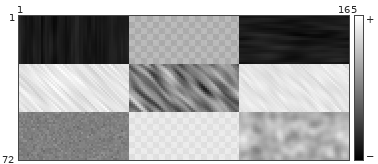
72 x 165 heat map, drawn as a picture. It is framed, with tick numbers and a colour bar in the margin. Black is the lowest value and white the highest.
The table splits into 3 rows of 3 panels. Panel 1,1: very low, streaked downward, faint in contrast. Panel 1,2: high, checkered, faint in contrast. Panel 1,3: very low, streaked across, faint in contrast. Panel 2,1: very high, slanting down to the right, faint in contrast. Panel 2,2: middling, slanting down to the right, strong in contrast. Panel 2,3: very high, slanting down to the right, faint in contrast. Panel 3,1: middling, fine-grained, faint in contrast. Panel 3,2: very high, checkered, faint in contrast. Panel 3,3: high, blotchy.
